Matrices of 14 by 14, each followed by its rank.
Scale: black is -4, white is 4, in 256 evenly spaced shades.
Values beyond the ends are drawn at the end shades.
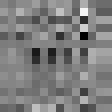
two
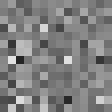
three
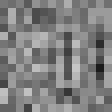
three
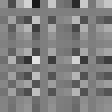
one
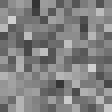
full rank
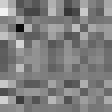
two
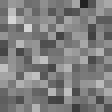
full rank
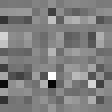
two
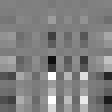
one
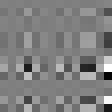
one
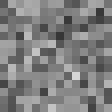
full rank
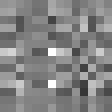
two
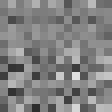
three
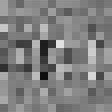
three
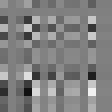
one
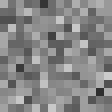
full rank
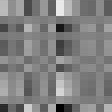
one
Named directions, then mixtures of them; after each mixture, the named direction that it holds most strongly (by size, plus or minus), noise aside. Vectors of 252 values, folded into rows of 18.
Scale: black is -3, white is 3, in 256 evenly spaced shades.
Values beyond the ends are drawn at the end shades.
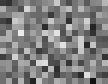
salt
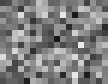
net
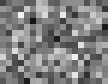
net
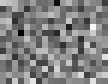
salt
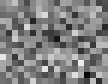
net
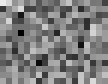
salt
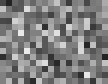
salt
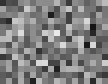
salt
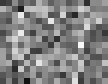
net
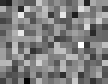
net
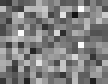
net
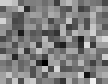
salt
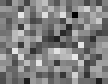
net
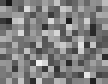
salt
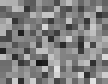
salt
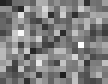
net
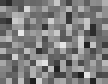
salt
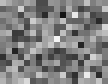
net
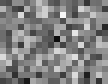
net
